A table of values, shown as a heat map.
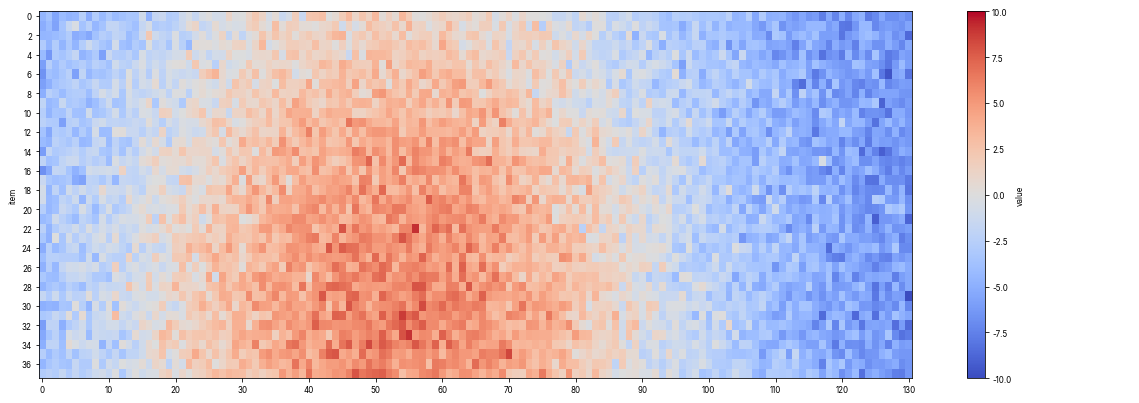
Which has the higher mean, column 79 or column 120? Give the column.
79
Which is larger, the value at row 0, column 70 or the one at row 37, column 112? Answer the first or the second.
the first
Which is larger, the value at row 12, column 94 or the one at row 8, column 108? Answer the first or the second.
the first
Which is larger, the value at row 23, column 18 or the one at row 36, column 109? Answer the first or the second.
the first
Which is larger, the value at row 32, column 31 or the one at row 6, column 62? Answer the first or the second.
the second
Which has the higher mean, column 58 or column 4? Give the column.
58
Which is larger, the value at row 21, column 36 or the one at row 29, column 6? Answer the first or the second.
the first
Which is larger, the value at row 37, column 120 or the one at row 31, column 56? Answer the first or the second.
the second
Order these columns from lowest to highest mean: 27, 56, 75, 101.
101, 27, 75, 56
